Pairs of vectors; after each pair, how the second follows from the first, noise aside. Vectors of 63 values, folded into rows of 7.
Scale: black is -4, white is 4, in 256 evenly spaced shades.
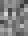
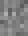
shrunk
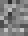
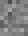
shrunk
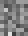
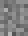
shrunk
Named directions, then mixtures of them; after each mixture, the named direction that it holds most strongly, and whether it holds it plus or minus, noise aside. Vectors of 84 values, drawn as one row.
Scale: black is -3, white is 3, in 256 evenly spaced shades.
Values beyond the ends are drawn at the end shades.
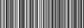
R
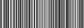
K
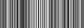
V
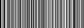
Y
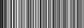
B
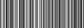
R, plus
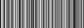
Y, plus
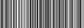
V, minus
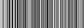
B, minus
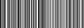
Y, plus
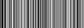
B, plus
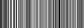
K, plus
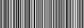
K, plus
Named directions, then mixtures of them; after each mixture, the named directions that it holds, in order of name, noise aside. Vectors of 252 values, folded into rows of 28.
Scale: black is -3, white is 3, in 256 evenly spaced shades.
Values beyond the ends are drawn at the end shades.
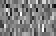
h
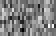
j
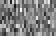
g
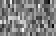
g, j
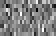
h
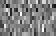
h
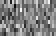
g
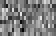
h, j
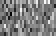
g, h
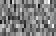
g, j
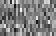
g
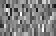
h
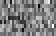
g, j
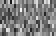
g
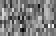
j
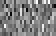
g, h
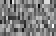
g, j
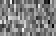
g, j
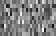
h, j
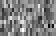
j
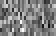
h, j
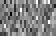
g, h
